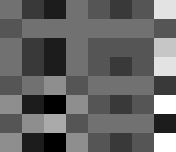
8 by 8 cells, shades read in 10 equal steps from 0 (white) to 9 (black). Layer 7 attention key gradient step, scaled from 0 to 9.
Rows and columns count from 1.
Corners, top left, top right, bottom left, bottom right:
5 1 4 0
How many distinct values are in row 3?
5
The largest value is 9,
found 2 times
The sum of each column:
41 51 54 40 45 49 45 25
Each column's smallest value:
4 4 3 4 5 5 5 0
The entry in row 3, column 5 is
6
